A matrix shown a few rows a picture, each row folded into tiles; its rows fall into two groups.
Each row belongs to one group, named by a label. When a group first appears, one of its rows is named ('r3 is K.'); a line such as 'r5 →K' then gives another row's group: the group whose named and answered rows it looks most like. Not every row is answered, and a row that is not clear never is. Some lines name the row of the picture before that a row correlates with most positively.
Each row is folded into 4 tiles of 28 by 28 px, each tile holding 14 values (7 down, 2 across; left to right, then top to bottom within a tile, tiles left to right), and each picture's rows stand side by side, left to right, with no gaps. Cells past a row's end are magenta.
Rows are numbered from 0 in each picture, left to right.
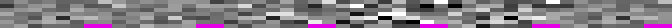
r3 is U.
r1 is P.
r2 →U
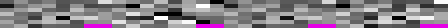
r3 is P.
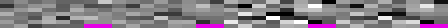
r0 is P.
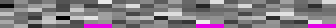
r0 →P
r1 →U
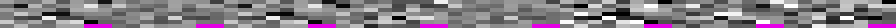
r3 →P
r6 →U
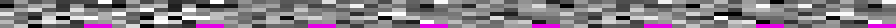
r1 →P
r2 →P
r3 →U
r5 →P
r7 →U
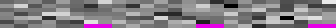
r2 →P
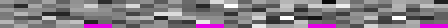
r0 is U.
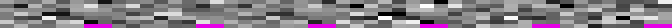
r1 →U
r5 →P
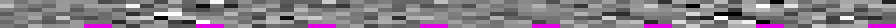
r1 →U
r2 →P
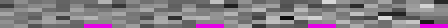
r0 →P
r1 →P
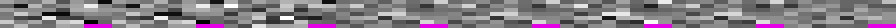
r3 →U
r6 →U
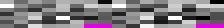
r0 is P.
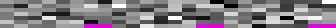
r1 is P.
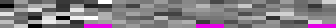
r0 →P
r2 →U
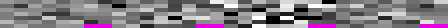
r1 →P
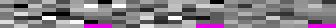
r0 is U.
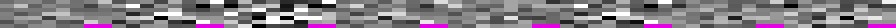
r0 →U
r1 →U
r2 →P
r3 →U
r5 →U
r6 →P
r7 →P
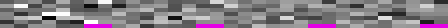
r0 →U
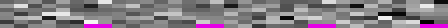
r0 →U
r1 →U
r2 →P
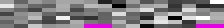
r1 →P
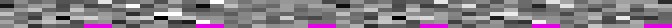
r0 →P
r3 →P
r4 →U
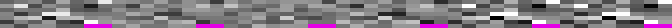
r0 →U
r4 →U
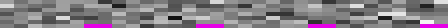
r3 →U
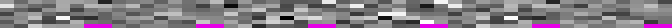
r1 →U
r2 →P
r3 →U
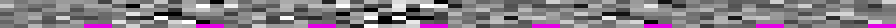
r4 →P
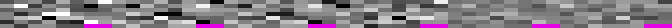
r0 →U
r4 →U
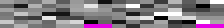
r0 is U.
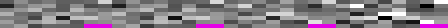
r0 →P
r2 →U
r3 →U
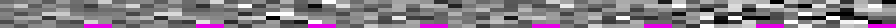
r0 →U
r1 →U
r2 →U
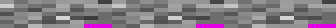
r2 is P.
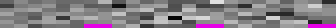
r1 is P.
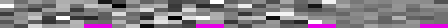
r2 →U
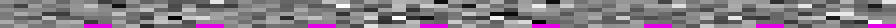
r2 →P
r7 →U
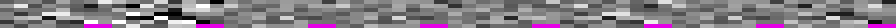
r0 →U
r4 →P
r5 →U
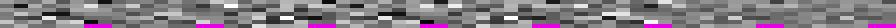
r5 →U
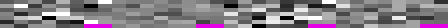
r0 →U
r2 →P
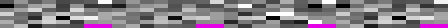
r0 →P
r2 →U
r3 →P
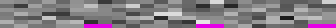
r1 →U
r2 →P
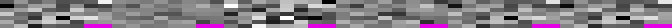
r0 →P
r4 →P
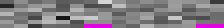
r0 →P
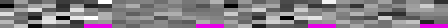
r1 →U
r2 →P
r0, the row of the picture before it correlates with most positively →0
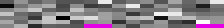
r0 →P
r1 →U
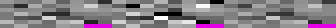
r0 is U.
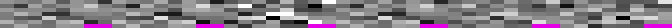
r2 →U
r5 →P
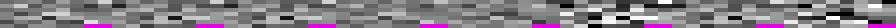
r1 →P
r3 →U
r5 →P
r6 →P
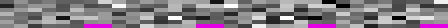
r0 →P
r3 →P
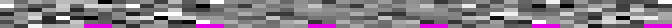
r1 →U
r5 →P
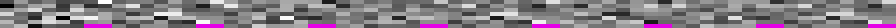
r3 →P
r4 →U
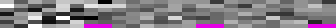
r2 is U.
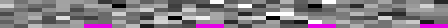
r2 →U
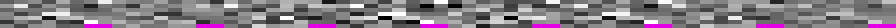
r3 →U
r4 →P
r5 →U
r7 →U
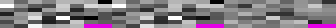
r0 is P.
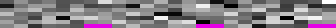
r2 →P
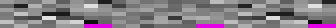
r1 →P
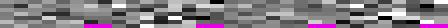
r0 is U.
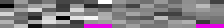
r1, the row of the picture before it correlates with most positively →0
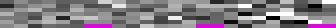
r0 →P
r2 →U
